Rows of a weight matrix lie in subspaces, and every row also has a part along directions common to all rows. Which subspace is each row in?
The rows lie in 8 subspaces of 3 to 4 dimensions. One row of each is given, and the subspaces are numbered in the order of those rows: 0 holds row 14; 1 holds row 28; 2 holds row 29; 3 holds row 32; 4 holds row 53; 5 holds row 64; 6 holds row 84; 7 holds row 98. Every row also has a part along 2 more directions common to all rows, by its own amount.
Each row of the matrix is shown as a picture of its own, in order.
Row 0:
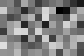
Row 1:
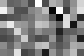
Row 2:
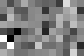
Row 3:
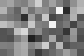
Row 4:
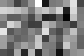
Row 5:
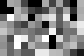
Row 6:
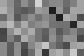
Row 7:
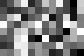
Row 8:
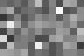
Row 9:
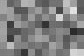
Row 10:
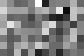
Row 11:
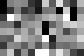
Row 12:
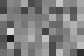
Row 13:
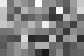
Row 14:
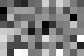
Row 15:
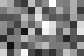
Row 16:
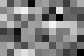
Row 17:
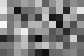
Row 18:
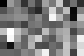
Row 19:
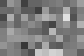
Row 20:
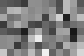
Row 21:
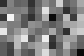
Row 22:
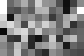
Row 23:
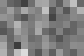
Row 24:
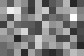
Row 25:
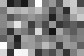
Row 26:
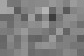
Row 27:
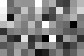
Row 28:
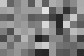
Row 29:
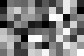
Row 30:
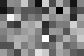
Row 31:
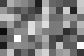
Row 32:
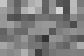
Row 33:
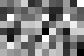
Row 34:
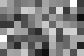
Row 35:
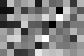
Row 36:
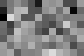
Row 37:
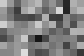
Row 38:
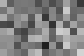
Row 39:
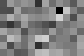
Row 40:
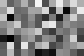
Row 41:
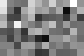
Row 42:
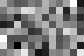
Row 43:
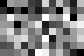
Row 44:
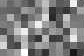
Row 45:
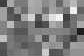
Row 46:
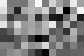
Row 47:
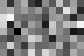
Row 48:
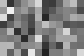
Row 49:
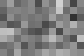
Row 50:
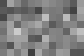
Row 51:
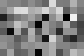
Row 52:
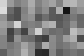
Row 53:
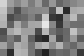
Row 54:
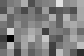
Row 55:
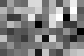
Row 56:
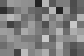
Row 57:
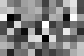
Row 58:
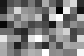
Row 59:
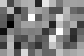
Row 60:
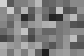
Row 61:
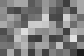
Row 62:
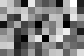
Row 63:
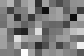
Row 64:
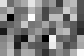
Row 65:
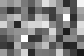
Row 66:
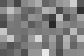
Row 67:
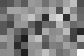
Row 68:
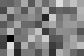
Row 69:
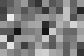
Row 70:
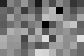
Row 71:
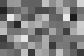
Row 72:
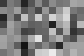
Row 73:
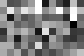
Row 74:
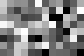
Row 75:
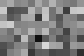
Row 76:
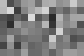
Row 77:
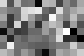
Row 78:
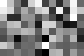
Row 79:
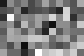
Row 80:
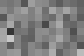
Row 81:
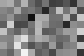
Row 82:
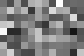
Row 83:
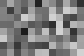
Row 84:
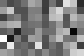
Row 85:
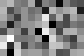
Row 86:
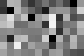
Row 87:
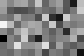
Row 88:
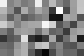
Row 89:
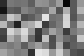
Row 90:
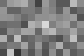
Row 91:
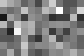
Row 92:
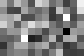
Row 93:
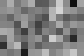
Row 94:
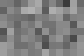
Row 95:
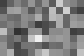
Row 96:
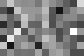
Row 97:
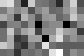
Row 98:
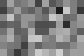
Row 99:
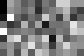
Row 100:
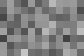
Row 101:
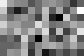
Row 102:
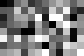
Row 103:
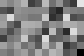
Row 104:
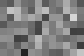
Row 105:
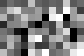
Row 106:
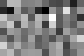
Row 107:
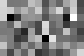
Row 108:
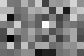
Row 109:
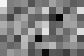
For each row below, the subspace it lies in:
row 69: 6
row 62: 7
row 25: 0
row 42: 0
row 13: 2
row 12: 4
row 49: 0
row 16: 6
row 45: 1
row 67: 3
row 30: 7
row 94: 3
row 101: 1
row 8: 6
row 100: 2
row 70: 2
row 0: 2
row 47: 6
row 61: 0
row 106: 5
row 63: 3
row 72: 7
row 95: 4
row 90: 0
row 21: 5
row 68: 4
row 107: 4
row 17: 6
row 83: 1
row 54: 4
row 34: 0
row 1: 7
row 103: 6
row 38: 1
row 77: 5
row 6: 7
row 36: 1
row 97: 7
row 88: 2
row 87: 0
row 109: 1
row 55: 1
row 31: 0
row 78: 7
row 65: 2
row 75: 1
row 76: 5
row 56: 7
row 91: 1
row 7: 7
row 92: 2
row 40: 4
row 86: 5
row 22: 2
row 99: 2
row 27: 2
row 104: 3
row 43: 1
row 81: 3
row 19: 7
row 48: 1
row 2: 6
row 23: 0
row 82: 4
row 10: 5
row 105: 0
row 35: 6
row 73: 3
